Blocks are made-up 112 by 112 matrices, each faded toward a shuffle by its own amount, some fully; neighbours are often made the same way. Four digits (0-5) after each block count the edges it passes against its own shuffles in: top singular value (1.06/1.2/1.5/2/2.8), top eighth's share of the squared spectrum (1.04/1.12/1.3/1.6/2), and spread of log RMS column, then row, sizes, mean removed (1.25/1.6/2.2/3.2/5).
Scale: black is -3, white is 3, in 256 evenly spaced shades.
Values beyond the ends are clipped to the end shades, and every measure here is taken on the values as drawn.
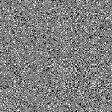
4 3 2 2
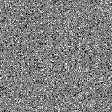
3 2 1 0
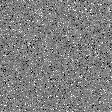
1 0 0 0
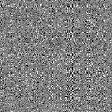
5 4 3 2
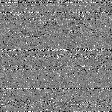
2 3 0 4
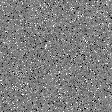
0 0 0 0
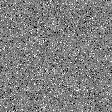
0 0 0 0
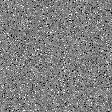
2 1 0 0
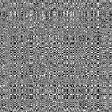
5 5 4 4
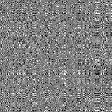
5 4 3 3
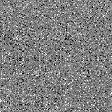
4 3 1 2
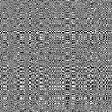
5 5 4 4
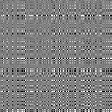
5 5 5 5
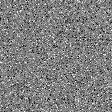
3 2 0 0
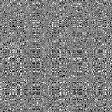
5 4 3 3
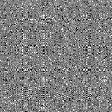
5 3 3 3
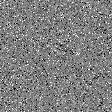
3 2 0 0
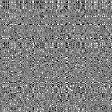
5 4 3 3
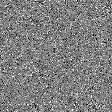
3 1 0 0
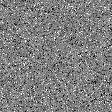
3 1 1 0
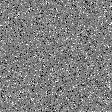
0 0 0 0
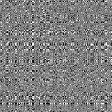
5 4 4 4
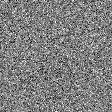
0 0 0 0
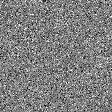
0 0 0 0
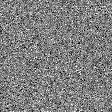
0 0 0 0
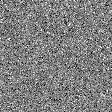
0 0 0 0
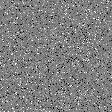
2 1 0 0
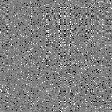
5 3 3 2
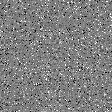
3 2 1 0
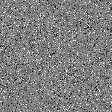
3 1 0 0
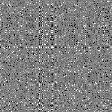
5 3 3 2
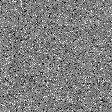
2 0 0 0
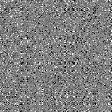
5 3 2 2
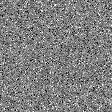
2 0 0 0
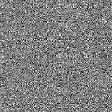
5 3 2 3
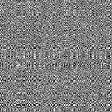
5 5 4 4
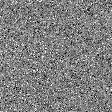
1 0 0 0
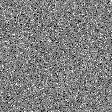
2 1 0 0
